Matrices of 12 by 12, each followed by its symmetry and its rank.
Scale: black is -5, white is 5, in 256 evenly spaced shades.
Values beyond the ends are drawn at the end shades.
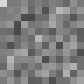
symmetric, full rank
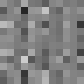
neither, rank two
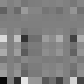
neither, rank one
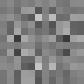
antisymmetric, rank two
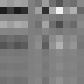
neither, rank one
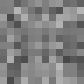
antisymmetric, rank two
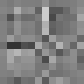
antisymmetric, rank two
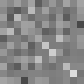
symmetric, full rank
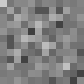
symmetric, full rank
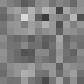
neither, rank two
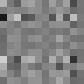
neither, rank two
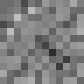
symmetric, full rank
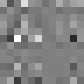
neither, rank two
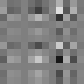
neither, rank one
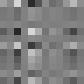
neither, rank one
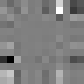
antisymmetric, rank two
